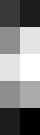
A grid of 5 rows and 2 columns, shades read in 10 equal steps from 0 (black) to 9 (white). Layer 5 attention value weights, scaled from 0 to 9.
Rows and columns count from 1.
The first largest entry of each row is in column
1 2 2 2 1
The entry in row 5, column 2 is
0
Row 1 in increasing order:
1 2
